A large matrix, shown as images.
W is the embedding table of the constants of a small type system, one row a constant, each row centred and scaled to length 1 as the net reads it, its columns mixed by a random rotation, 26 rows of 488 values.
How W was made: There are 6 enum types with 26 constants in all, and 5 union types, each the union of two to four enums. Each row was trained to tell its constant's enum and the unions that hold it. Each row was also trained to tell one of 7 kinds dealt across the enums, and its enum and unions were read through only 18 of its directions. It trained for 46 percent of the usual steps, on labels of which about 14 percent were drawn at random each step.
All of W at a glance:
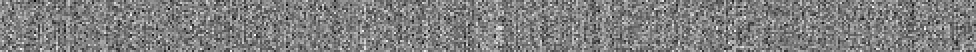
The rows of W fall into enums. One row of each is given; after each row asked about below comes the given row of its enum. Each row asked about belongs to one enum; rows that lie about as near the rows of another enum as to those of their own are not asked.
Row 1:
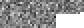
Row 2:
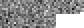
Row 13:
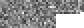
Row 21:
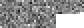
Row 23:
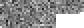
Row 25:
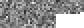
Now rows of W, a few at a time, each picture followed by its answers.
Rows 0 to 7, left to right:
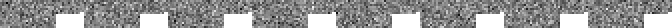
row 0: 2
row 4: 23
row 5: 21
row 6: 13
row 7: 13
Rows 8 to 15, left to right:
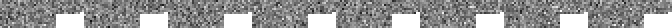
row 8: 2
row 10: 23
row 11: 2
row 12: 25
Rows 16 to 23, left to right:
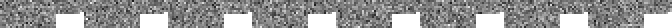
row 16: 25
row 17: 23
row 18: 25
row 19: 2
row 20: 21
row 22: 25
